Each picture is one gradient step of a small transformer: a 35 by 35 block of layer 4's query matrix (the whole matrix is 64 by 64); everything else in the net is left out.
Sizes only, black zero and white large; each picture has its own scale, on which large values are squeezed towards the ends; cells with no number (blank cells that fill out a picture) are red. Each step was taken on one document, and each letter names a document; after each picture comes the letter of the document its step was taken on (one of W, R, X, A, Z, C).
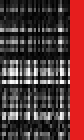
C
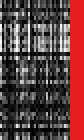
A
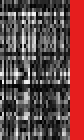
A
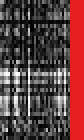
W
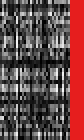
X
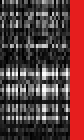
X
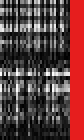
X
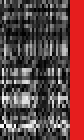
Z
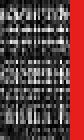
C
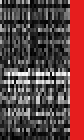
W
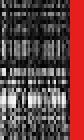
Z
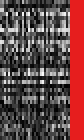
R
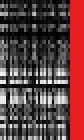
Z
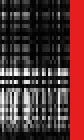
Z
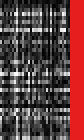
A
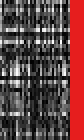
X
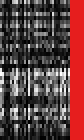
W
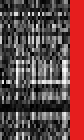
A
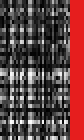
R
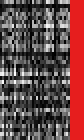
W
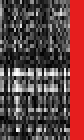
X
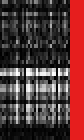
X
